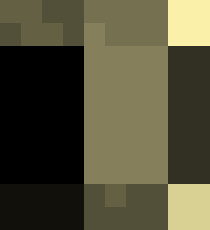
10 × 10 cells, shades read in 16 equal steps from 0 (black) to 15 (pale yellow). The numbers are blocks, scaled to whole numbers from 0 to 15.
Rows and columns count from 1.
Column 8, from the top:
7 7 8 8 8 8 8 8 5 5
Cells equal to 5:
11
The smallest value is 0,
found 24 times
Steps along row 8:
same same same up same same same down same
